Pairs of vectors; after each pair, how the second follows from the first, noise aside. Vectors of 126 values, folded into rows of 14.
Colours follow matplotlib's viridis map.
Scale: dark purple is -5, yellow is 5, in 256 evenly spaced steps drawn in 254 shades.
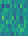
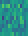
negated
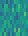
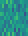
negated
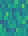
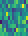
scaled up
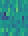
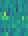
negated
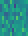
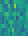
negated
